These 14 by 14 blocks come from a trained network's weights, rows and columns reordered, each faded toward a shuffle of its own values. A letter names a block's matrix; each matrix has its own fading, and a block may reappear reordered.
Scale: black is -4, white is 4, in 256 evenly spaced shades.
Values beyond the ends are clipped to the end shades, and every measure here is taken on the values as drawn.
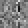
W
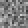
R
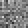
R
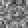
R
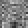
W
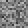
R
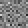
W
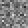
W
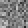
R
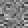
W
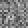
R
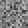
R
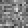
R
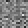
W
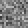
R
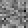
R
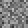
R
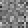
W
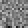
W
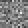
R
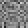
W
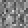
R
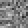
R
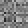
W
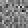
W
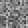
R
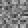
R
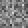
R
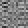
W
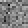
R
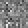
W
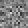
W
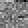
W
